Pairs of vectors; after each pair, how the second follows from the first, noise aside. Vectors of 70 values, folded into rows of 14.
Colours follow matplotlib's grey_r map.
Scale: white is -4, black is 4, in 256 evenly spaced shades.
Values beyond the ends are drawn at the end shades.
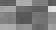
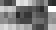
scaled up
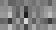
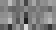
wrapped around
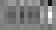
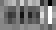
scaled up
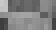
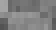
shrunk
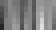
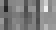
wrapped around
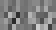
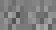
shrunk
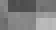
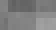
shrunk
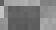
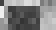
scaled up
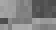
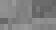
shrunk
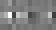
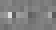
shrunk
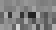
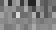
wrapped around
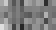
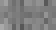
shrunk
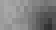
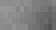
shrunk
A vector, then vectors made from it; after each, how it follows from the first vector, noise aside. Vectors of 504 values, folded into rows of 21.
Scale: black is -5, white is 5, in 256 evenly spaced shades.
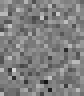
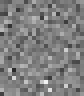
negated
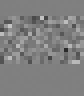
partly zeroed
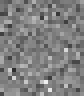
negated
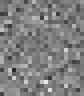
negated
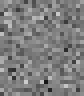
sign-scrambled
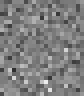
negated
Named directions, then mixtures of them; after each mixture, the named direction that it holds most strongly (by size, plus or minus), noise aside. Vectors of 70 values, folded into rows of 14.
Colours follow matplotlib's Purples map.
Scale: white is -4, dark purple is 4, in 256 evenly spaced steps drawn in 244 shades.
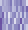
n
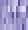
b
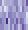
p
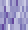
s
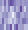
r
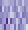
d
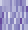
n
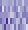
d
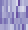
b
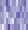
s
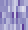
b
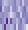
d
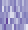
d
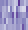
b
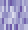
r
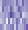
d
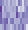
d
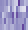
b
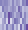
n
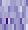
d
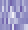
r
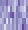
b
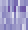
b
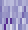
d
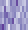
s
